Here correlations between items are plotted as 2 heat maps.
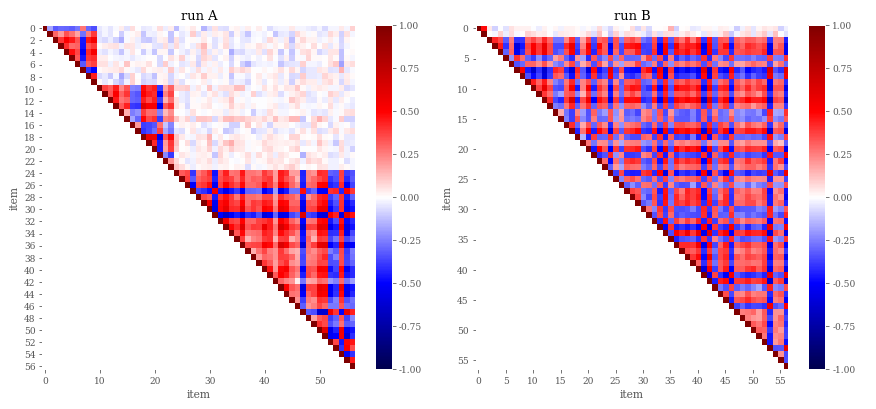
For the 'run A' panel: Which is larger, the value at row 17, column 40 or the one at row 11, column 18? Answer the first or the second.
the second
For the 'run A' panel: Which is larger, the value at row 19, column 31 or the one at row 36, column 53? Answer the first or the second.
the first
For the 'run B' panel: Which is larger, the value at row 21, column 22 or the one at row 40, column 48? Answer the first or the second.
the second
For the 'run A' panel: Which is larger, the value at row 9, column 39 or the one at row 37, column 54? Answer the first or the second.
the second
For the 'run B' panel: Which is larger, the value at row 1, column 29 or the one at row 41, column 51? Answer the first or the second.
the first
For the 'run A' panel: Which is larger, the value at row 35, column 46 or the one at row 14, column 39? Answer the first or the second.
the first
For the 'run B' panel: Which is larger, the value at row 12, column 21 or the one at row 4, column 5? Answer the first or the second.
the second
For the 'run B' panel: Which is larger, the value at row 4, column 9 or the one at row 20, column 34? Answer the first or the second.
the second
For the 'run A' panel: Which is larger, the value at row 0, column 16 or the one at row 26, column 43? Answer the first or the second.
the second
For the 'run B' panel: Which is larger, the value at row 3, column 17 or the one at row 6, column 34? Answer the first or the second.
the first
